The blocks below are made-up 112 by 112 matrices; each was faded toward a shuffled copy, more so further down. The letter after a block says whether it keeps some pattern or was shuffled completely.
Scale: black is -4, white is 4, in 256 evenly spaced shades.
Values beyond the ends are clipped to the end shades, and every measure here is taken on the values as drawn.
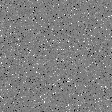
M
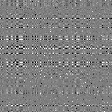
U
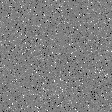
M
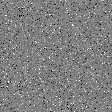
M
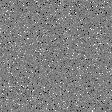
M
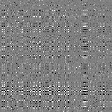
U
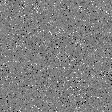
M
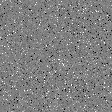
M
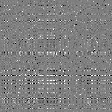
U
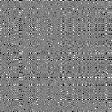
U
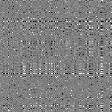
U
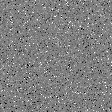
M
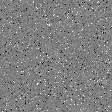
M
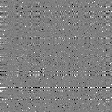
U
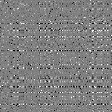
U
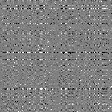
U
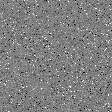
M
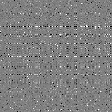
U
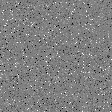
M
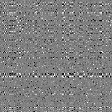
U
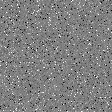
M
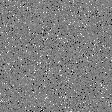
M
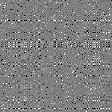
U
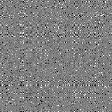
U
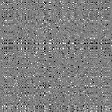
U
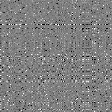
U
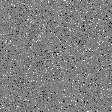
M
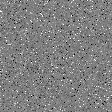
M
